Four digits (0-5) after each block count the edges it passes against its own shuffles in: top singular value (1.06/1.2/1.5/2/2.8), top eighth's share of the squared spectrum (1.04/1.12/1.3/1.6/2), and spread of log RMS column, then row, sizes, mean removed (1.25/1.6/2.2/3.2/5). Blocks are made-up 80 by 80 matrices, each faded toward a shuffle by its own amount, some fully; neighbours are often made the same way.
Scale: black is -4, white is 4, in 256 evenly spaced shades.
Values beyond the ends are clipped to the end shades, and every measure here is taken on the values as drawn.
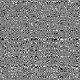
4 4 2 3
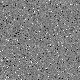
0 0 0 0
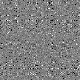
4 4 1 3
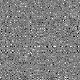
4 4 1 2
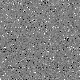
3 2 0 1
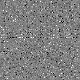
3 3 1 2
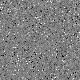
0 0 0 0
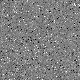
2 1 0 0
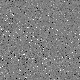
2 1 0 0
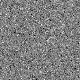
0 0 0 0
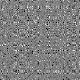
4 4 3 3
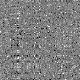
4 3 2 2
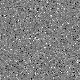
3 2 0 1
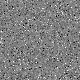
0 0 0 0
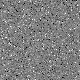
1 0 0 0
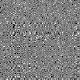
4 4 3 2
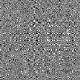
4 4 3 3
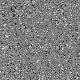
2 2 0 0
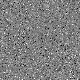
2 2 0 0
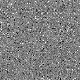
3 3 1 1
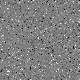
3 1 0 0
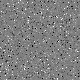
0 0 0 0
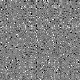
4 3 2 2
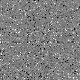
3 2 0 1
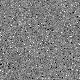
0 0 0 1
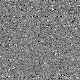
1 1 0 2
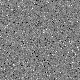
0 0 0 0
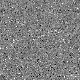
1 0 0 2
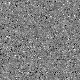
0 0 0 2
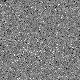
0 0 0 1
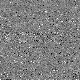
1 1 0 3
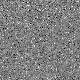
0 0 0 1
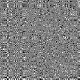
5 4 2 3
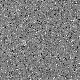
2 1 0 0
